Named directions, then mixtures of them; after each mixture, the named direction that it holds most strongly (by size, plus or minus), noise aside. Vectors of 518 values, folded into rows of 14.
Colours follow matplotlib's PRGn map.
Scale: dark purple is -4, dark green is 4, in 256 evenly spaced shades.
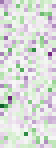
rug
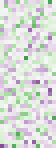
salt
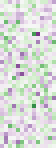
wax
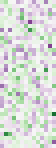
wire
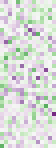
wire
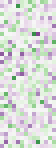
wax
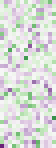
salt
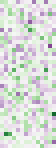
wire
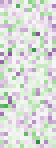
rug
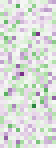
wax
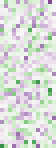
salt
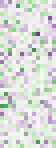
rug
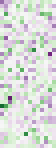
rug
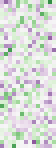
salt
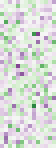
wax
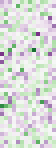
rug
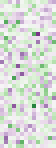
wax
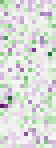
rug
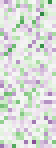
salt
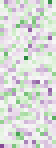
salt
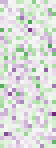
wire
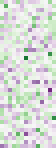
salt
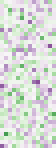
wire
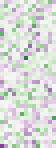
salt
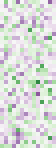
salt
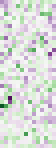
rug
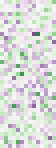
wax
